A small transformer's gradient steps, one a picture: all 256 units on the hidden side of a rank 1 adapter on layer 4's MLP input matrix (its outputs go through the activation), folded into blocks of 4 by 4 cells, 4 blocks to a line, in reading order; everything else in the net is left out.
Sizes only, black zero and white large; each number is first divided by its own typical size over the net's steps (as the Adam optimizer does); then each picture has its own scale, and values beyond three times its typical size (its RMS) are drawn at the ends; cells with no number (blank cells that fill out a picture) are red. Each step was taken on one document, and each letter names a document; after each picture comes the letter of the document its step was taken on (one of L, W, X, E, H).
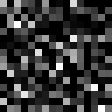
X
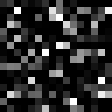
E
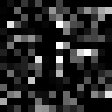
E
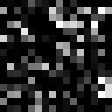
E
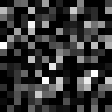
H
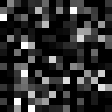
H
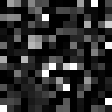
H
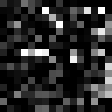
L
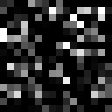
E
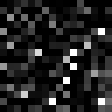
L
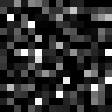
L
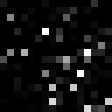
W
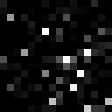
W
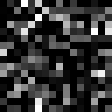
X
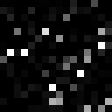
W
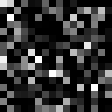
E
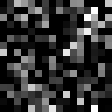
H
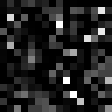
L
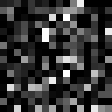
X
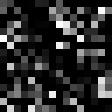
E
